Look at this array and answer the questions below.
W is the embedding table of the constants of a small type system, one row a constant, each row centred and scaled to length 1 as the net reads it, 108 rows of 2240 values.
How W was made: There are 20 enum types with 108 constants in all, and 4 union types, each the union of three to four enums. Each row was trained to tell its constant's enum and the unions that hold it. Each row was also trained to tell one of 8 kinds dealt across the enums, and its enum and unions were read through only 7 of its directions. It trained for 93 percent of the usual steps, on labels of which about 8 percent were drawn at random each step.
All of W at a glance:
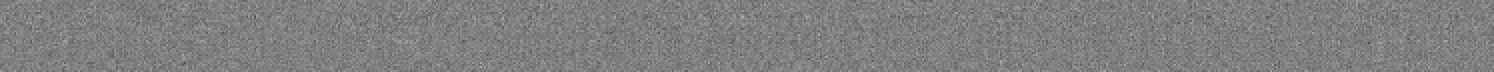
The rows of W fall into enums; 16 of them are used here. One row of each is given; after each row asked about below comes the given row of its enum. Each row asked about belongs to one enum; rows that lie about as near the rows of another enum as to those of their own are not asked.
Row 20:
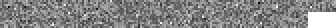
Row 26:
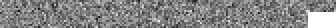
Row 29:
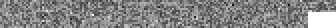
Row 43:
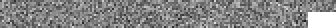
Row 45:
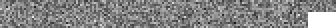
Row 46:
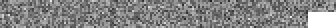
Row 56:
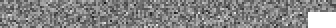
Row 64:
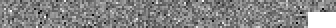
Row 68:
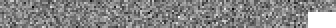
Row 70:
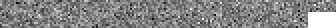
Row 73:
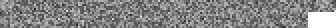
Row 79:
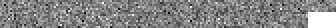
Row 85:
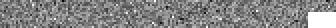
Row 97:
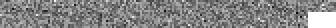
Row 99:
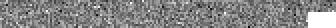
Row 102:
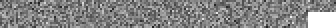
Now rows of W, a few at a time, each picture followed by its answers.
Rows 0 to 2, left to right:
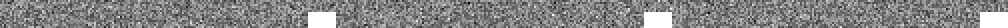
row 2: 45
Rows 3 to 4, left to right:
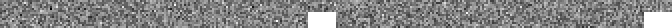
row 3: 85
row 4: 46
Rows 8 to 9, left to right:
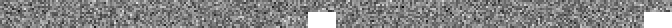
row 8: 46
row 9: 68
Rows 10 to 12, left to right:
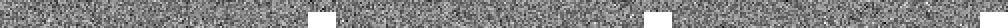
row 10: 102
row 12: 85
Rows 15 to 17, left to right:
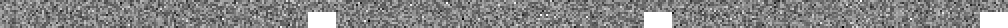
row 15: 26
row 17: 73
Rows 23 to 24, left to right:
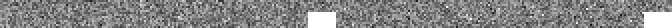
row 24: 45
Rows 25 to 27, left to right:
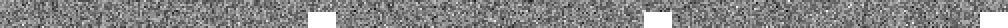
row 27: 73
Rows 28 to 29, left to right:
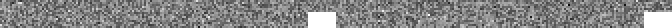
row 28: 45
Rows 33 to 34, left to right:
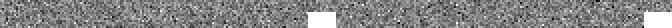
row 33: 45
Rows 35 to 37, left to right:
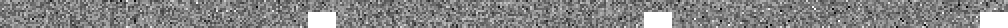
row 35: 46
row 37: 79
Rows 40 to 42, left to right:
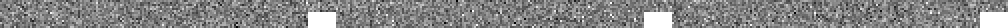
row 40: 70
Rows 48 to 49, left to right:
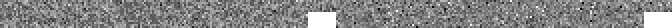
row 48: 20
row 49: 79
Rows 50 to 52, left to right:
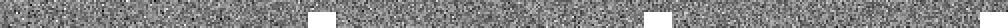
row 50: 46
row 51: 102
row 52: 99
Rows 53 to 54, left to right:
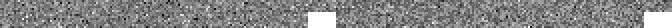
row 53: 79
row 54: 85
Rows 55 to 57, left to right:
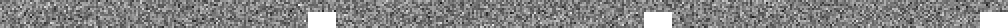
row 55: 26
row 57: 70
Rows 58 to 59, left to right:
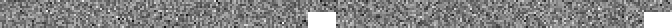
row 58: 99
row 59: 73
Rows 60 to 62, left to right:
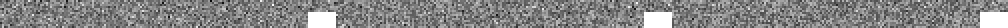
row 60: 68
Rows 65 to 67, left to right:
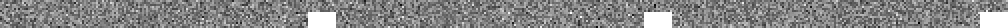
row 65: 70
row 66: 73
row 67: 29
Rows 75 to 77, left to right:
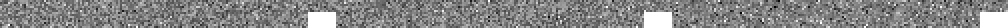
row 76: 46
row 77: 99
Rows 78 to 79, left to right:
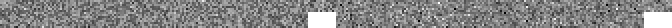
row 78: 73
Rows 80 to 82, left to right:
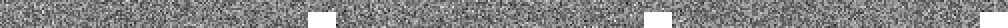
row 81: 70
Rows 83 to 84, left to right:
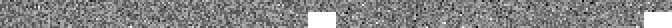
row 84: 29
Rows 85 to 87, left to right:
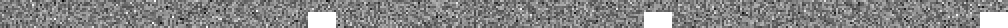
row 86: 79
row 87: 70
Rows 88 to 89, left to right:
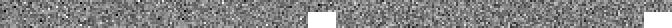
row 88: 85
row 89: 26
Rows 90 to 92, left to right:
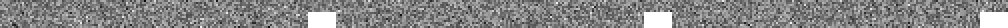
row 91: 26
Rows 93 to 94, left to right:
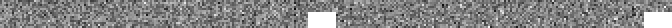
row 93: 45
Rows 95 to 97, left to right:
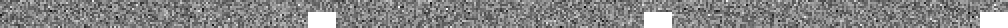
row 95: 102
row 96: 70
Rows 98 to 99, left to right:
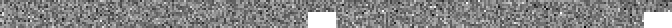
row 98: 45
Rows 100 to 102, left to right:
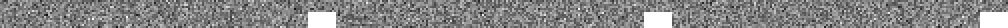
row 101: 68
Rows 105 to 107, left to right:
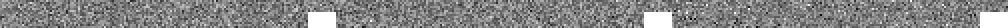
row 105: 73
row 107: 99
